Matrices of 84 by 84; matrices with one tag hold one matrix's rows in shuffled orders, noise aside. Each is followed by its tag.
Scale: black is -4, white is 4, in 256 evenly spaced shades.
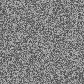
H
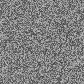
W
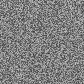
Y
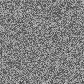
W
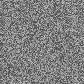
H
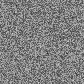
W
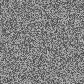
Y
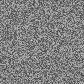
Y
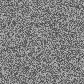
W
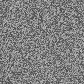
H
